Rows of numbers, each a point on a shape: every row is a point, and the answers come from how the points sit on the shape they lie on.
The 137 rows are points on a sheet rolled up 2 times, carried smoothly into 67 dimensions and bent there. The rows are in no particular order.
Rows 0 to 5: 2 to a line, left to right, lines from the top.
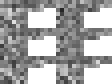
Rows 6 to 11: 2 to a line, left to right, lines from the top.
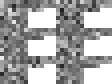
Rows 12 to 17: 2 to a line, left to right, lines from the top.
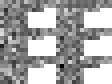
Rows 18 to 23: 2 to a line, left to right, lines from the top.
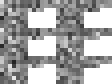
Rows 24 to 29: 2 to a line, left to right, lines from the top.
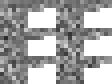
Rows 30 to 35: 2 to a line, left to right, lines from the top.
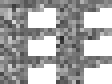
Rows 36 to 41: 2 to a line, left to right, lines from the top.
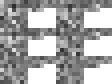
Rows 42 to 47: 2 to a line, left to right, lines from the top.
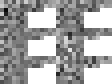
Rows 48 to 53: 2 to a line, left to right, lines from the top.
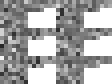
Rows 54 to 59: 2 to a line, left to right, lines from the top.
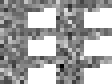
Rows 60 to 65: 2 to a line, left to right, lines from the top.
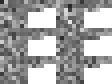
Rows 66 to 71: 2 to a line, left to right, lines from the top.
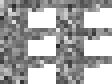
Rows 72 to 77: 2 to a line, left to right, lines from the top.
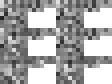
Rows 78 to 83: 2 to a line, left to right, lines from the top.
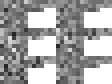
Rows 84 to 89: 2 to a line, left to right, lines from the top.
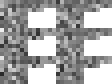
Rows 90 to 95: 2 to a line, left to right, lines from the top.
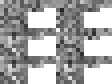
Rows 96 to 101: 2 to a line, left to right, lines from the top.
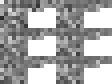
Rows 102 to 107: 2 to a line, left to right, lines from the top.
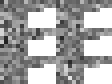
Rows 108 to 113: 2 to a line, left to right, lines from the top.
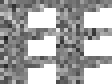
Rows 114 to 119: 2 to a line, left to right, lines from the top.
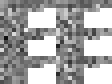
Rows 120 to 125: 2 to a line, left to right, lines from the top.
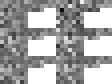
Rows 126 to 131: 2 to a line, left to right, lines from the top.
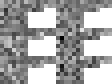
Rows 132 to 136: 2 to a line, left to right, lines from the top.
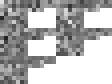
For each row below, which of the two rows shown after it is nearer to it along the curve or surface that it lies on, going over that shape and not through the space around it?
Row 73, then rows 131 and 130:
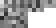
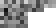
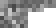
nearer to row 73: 131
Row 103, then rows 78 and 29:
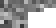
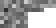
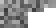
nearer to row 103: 78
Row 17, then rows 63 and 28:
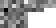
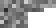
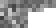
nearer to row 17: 63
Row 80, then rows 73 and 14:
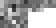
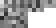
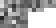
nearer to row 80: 14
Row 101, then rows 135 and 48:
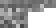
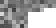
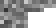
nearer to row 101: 135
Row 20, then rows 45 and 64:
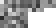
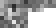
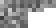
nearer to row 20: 45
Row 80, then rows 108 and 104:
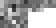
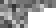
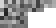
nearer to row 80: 108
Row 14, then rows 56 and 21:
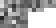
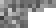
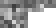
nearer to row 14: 21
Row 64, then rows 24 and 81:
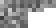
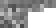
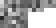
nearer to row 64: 24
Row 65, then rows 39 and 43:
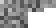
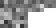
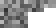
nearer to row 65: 43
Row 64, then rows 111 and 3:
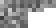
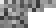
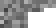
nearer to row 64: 3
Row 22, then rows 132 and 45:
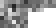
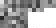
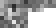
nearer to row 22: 45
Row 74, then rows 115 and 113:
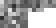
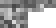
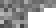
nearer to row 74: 115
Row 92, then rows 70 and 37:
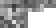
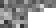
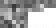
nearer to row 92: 37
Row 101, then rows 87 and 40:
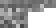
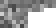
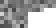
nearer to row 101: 87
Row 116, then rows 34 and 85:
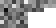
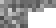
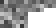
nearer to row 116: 85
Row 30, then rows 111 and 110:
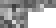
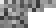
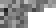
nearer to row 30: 111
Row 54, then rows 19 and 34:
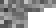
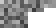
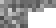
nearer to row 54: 19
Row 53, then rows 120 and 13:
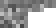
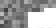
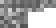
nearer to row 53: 13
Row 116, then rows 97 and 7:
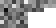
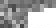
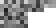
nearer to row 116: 7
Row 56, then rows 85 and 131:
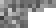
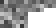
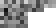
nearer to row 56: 85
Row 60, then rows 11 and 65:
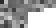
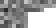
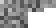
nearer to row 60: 11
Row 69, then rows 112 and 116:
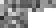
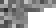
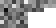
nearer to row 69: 116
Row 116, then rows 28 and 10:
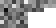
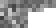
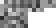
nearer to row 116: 10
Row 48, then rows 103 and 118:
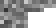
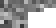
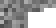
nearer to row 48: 103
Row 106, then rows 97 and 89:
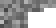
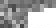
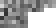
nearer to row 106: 97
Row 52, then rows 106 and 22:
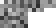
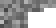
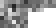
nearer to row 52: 22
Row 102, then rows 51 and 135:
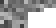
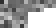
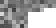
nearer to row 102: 51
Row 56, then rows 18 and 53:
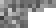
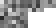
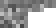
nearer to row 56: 53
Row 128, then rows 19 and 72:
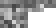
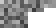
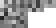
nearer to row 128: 72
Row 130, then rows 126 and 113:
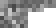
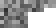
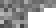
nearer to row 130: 113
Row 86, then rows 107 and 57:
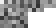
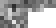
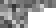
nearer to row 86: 107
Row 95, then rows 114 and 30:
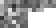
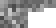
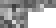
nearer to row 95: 30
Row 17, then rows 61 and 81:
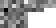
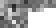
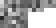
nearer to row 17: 81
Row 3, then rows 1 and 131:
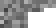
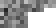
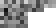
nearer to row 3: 1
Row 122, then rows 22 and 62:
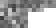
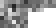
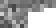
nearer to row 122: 62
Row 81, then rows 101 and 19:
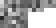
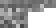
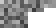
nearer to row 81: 19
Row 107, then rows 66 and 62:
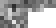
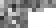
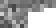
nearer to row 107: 66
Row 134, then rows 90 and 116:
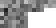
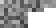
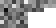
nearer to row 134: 90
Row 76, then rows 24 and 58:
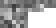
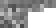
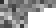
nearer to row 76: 58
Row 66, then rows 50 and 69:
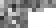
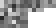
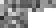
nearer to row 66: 50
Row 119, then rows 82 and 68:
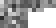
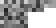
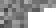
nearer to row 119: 82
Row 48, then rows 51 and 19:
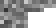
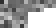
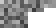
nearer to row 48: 51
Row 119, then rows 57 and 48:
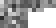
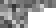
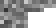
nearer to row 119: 57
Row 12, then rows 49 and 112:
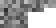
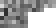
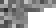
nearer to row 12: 49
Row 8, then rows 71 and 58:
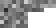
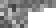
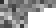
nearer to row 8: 58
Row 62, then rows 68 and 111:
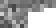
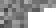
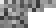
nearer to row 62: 68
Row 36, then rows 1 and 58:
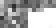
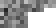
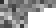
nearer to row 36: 58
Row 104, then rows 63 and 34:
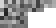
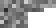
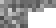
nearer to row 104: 63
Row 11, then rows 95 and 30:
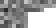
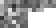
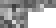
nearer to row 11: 30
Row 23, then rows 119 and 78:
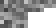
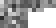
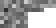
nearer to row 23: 78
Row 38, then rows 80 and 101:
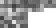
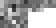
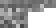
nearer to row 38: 80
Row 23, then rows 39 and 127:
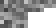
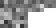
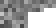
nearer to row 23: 39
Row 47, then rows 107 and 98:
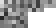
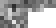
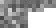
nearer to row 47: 107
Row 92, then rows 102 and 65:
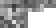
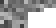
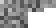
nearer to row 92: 102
